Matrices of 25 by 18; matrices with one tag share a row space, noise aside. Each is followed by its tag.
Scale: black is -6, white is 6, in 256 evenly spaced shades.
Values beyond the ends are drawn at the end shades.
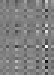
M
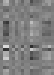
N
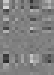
N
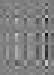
M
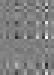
M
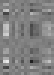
N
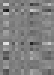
N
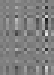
M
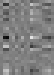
N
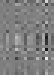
M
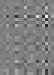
M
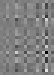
M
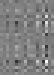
M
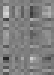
N
